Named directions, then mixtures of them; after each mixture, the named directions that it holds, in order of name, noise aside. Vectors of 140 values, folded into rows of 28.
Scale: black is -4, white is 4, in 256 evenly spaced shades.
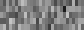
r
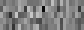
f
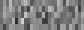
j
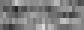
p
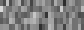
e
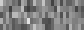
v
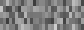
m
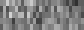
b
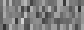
j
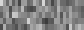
v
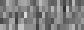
j, m, r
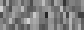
e, v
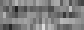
p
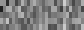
e, m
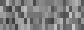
m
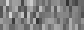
b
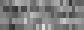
p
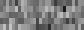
p, r
